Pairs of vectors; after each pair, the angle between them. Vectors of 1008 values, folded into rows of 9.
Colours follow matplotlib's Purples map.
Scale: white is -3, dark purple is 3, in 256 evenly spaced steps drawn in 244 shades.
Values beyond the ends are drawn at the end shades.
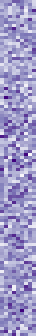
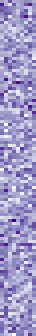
partly opposed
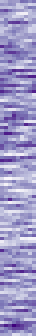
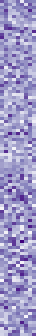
orthogonal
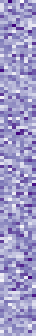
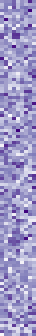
orthogonal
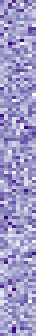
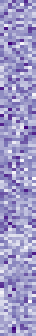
nearly parallel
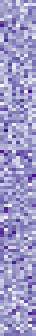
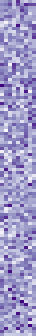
nearly opposite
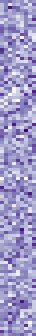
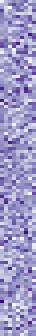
partly opposed
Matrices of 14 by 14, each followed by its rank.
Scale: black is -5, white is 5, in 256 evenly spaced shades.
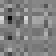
two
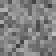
full rank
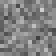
full rank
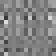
two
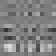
two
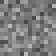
full rank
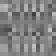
two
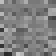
three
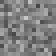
full rank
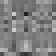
three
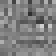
three
